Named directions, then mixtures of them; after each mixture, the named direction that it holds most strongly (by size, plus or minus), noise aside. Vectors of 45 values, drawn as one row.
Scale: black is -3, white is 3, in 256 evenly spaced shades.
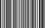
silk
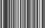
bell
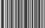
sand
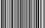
silk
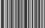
sand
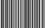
sand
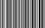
silk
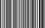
silk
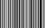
bell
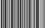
silk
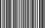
silk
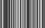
bell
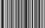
sand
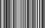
silk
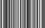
bell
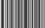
sand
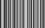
sand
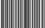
sand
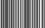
bell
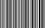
silk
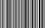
silk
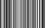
silk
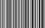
silk
